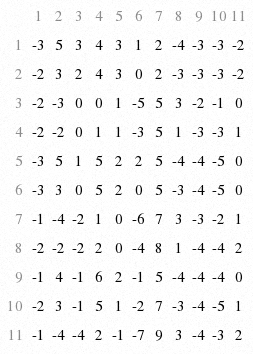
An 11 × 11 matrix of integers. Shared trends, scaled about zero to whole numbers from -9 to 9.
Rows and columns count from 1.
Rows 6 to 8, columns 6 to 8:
0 5 -3 | -6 7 3 | -4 8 1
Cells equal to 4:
3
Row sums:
3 1 -4 -4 4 0 -6 -5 2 0 -8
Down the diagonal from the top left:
-3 3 0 1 2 0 7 1 -4 -5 2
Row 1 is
-3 5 3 4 3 1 2 -4 -3 -3 -2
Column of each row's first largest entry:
2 4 7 7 2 4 7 7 4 7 7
